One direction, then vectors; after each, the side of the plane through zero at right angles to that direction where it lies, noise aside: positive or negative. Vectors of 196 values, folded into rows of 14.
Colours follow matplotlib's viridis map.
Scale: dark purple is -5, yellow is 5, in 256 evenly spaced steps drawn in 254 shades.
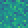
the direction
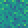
negative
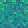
negative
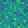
positive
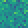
negative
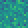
positive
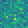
positive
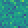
negative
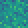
positive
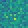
positive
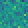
positive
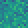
positive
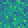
positive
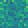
negative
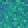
positive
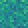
negative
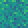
negative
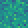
positive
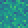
positive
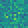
positive
